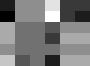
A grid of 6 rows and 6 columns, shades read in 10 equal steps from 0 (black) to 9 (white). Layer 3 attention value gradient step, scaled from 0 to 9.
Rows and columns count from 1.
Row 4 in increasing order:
2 4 4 6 6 6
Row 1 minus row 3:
-5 1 1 5 -3 -3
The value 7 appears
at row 6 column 1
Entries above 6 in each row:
1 1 0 0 0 1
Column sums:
25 25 26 27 26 25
